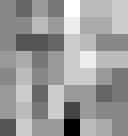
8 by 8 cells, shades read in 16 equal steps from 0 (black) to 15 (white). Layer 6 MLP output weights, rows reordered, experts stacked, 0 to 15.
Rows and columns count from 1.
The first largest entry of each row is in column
5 5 5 6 5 2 4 2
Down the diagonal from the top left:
8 8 5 9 12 9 8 8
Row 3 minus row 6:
-1 -7 -1 -6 3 2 2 1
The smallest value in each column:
5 5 5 6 0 9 6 7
